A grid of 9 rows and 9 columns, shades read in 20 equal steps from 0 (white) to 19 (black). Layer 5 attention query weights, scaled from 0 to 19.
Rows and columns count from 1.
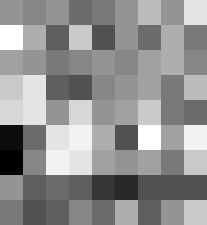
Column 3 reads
8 12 10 12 8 2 1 11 12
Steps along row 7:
down down up up up down up down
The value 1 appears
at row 6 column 4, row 6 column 9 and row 7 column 3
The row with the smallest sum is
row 5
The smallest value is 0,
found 2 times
